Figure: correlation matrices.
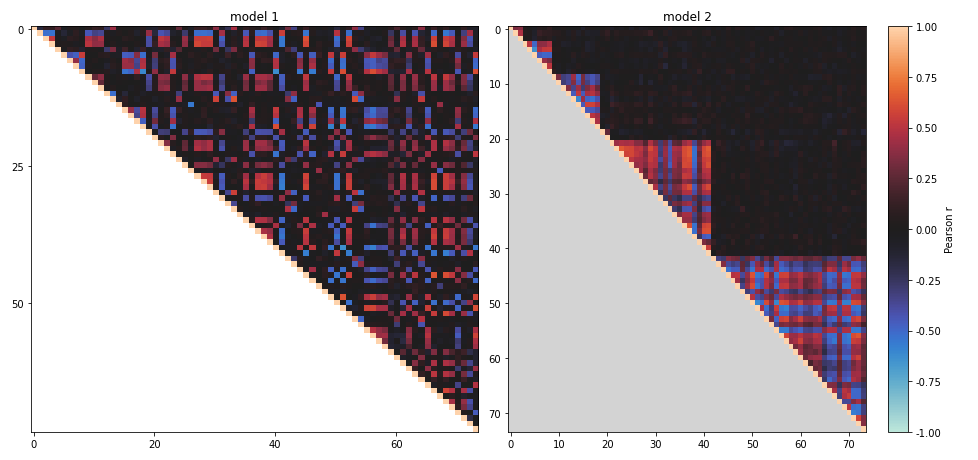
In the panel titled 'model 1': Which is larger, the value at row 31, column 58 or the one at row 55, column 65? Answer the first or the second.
the second
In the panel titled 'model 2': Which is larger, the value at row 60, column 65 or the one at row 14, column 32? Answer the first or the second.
the second
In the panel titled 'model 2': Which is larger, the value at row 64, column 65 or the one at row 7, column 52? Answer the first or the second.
the second
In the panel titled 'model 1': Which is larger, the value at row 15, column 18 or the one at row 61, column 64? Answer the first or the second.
the first
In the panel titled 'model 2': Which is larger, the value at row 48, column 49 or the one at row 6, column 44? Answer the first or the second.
the second
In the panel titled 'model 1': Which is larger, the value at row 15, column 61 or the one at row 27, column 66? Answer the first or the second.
the second
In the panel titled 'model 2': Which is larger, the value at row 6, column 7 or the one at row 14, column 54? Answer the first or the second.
the first
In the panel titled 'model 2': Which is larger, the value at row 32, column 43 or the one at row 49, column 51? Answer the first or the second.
the first
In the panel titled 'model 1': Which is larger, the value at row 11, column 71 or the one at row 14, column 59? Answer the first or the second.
the first
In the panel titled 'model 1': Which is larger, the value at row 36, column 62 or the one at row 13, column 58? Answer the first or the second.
the second
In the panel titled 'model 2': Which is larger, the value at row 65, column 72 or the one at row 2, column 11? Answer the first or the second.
the second
